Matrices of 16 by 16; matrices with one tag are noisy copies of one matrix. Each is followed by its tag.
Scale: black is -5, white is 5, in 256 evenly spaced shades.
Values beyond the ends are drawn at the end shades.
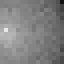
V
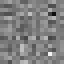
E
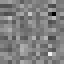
E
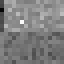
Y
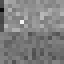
Y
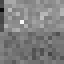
Y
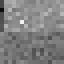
Y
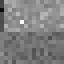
Y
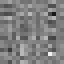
E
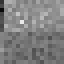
Y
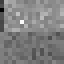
Y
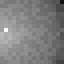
V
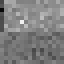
Y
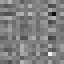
E
